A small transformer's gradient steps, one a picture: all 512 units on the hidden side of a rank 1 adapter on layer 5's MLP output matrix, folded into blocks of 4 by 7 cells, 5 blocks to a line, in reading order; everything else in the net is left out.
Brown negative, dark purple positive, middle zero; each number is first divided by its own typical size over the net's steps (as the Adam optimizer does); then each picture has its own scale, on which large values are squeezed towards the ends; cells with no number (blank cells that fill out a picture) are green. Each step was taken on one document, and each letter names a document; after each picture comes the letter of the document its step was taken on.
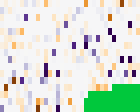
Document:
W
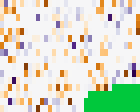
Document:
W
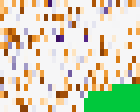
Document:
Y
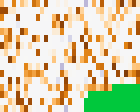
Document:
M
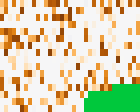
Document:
Y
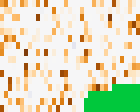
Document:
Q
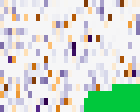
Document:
W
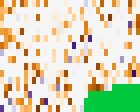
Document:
W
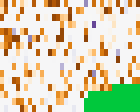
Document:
Y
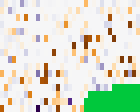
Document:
W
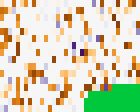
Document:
M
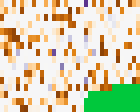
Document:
Y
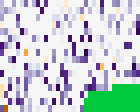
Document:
M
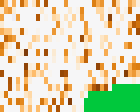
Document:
Q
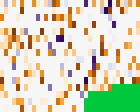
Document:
Y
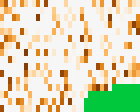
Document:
Q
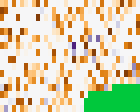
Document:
M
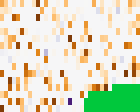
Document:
Q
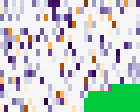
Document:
Y
